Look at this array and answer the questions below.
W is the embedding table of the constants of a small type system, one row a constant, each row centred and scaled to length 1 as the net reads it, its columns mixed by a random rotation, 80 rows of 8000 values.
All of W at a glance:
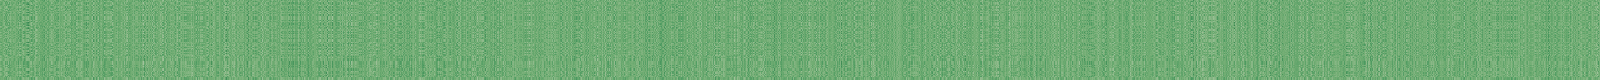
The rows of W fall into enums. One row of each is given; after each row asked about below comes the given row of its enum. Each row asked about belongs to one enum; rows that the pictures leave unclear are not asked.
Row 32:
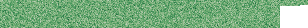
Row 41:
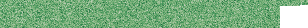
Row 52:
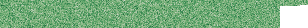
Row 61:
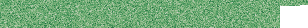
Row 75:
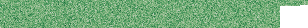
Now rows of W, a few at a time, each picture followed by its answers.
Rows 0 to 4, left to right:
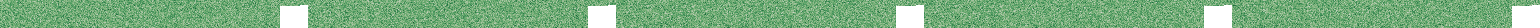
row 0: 32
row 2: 61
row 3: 61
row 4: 52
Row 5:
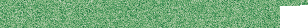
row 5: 41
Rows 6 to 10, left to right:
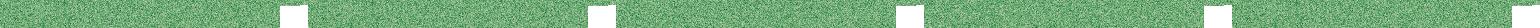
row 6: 75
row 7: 75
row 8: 32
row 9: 61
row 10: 75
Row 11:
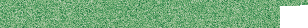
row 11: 41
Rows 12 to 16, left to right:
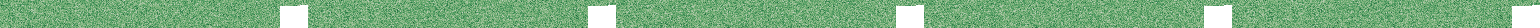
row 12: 52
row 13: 41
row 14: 61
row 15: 61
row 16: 41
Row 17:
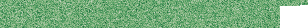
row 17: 41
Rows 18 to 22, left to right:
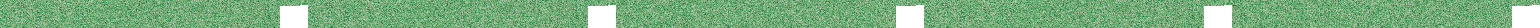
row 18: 41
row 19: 41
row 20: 61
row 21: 41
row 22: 52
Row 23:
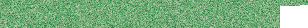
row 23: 61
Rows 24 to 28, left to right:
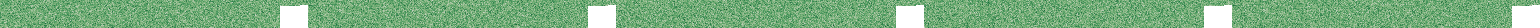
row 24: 61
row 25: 52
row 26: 32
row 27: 75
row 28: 52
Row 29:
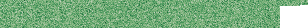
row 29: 41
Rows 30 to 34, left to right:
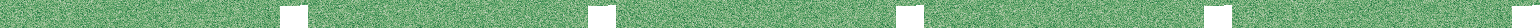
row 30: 41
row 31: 61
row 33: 61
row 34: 41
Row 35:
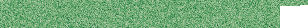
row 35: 32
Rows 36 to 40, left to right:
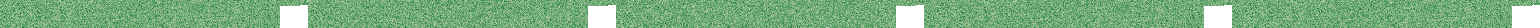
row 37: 32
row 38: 61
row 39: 41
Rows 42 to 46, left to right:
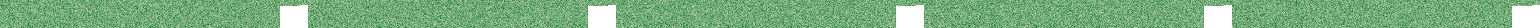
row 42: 52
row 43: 32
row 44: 61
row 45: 61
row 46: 75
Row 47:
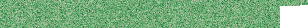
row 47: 41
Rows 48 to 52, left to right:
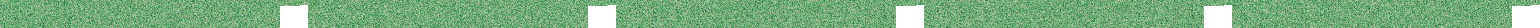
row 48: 75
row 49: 61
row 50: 41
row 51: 41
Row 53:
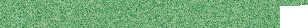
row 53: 41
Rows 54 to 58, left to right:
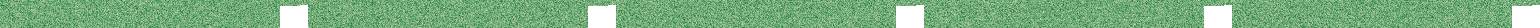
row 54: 52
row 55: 75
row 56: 32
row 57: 41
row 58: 32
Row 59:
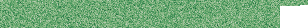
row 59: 32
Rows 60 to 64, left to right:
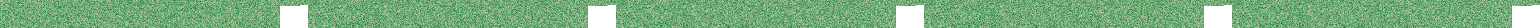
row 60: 32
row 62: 61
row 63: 61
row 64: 61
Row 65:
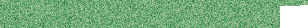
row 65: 75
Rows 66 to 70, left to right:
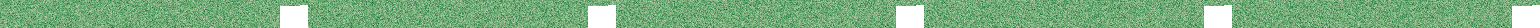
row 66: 61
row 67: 75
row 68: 32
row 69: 32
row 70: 32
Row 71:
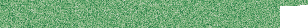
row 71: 52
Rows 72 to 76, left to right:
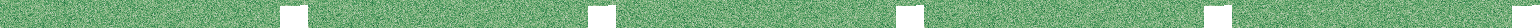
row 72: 75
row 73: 75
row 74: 32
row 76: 61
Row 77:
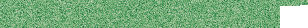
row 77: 41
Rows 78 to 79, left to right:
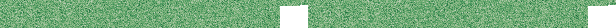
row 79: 41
